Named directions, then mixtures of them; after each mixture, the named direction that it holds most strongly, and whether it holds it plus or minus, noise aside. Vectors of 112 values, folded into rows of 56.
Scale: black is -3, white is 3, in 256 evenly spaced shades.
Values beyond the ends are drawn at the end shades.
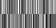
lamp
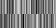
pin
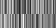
pin, minus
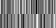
pin, plus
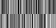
lamp, minus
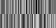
lamp, minus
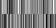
lamp, plus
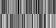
lamp, minus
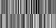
lamp, minus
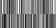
lamp, plus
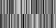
pin, plus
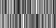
pin, minus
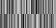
pin, plus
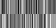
lamp, minus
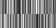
pin, minus
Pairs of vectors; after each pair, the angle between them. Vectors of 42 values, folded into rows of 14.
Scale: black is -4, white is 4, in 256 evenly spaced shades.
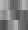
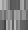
partly aligned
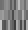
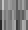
partly opposed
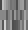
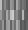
partly opposed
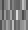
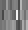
partly aligned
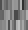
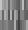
partly opposed
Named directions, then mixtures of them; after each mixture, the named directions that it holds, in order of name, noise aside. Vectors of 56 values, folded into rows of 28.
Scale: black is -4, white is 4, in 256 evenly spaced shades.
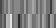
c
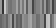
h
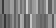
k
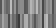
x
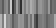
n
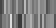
c, h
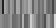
h, k, n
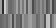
h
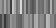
h, n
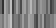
c, h, n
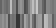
x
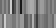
n
